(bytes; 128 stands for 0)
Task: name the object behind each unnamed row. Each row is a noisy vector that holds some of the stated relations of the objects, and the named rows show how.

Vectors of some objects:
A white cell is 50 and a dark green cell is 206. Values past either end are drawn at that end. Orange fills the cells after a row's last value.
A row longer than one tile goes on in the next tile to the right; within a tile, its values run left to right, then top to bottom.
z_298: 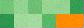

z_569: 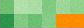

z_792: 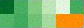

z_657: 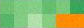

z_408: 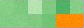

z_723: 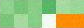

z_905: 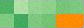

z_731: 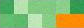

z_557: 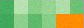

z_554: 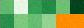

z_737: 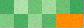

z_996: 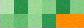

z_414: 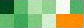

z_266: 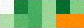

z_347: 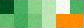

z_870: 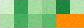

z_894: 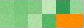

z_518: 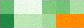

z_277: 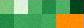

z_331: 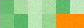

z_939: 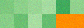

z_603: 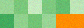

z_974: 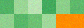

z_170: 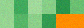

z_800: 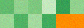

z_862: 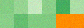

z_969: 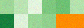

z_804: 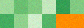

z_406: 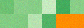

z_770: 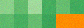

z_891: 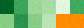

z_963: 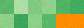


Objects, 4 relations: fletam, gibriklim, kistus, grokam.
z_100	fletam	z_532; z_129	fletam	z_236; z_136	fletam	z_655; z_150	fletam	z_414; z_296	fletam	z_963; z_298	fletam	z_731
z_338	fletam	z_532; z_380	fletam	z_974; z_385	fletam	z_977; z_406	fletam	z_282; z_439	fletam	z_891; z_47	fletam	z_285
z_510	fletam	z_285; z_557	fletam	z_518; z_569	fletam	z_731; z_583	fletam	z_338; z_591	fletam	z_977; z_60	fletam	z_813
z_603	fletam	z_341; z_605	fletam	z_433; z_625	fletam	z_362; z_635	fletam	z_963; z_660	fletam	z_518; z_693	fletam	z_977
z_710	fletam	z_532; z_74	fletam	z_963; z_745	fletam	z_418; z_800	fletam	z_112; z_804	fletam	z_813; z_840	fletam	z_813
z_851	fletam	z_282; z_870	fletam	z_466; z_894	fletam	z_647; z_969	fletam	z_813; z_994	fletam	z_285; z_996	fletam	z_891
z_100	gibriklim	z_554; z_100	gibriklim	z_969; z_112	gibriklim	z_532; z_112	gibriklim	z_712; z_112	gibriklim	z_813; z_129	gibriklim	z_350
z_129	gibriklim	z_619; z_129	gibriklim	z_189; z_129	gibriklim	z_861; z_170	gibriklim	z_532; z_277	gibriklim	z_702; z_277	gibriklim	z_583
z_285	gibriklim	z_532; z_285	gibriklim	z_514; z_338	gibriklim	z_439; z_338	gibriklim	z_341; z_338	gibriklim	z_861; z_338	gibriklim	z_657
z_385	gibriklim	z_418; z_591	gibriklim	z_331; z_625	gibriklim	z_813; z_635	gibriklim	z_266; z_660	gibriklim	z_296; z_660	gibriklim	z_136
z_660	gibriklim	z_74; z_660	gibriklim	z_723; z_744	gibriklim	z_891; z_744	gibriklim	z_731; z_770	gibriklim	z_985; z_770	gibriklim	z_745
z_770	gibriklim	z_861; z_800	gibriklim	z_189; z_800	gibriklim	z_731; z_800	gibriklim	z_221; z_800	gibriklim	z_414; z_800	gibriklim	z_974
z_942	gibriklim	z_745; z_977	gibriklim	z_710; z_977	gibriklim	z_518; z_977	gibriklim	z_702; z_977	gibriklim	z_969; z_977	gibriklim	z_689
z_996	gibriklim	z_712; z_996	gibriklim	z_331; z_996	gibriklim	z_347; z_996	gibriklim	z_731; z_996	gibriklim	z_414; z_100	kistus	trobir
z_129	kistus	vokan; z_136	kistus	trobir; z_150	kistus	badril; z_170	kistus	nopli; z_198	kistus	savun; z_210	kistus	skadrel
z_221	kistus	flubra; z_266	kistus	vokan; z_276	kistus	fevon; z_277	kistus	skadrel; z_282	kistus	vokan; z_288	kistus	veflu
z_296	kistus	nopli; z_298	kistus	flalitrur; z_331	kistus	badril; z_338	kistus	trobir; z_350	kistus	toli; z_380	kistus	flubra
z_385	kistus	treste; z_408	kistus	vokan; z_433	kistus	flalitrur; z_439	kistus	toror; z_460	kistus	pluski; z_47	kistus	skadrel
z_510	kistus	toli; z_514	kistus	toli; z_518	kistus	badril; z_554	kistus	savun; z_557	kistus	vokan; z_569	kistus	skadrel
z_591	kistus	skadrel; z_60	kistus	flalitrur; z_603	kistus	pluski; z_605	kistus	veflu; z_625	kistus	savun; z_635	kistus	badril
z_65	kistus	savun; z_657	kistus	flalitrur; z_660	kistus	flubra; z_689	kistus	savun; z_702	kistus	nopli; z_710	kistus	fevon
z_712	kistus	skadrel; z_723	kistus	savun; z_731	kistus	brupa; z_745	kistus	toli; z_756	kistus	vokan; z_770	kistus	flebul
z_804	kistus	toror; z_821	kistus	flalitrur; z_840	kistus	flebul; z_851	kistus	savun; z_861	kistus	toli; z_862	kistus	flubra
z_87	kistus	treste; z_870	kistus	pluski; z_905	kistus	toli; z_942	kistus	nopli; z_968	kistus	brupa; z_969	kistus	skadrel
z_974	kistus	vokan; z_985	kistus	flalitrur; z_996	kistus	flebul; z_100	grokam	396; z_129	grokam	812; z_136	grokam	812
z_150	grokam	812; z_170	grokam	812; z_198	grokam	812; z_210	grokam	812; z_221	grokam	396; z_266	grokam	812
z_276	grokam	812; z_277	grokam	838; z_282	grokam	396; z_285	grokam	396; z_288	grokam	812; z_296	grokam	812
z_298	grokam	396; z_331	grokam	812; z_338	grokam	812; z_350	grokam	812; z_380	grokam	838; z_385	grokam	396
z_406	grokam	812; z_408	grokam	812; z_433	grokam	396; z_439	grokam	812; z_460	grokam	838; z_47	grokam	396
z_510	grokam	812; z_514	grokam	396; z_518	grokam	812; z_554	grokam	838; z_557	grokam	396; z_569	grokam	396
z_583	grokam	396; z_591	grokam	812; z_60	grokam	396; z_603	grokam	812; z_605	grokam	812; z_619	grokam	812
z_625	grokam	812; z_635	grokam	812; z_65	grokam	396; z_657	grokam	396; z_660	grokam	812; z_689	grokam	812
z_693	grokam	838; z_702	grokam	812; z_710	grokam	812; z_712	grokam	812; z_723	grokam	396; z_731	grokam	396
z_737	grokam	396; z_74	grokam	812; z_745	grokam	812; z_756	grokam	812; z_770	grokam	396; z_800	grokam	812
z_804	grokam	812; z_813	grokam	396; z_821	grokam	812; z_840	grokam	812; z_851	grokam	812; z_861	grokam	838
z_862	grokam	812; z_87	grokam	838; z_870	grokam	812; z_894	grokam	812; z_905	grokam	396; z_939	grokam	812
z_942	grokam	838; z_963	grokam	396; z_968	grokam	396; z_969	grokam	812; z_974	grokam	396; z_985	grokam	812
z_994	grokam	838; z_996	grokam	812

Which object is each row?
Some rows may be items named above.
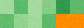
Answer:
z_821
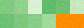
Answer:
z_712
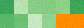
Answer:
z_731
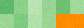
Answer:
z_619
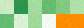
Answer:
z_296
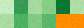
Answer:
z_870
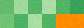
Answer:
z_968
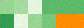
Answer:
z_702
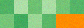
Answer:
z_737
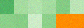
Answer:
z_745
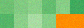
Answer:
z_657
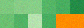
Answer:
z_433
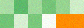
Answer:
z_136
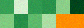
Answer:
z_861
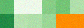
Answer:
z_518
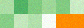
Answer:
z_74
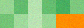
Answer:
z_985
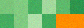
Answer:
z_60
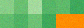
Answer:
z_770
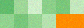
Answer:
z_350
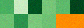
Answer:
z_994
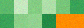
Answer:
z_100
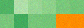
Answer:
z_905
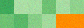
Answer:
z_221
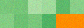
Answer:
z_129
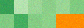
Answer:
z_514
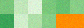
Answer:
z_689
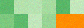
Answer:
z_331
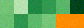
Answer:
z_87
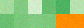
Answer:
z_210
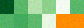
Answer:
z_341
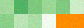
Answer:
z_74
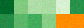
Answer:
z_977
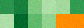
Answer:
z_466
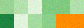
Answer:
z_969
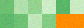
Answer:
z_150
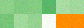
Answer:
z_723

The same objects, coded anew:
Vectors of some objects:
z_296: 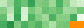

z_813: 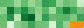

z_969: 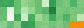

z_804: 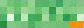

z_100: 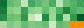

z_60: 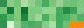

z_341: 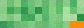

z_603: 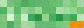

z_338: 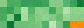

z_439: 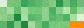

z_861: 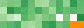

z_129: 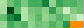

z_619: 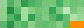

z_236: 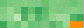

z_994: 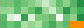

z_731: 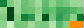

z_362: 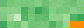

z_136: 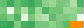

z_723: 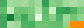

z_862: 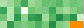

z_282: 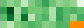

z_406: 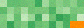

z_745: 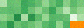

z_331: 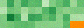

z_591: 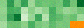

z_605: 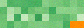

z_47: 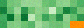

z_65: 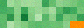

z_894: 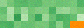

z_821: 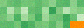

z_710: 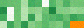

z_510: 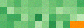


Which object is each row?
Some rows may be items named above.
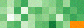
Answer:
z_380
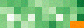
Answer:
z_693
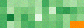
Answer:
z_723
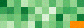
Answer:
z_385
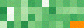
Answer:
z_710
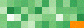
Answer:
z_942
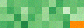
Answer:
z_985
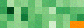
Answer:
z_963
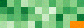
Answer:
z_385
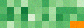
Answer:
z_557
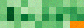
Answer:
z_221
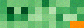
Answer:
z_770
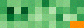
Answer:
z_770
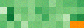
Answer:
z_744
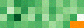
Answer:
z_635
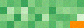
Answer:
z_210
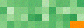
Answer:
z_276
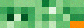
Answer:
z_285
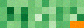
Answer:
z_657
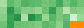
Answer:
z_350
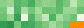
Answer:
z_74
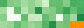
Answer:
z_554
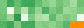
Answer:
z_136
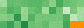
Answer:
z_985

